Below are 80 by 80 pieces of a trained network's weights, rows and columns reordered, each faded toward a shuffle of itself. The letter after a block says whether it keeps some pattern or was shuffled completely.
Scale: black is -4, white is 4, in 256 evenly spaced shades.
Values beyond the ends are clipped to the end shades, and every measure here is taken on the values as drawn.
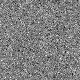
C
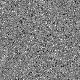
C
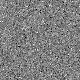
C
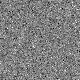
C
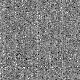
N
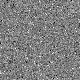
C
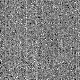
N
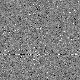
N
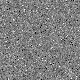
C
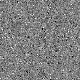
N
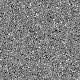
C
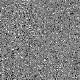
N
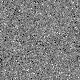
C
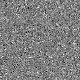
N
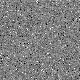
C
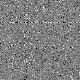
N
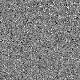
N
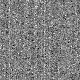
N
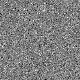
N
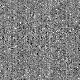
N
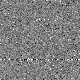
N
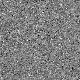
C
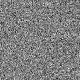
N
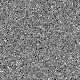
C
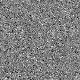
N
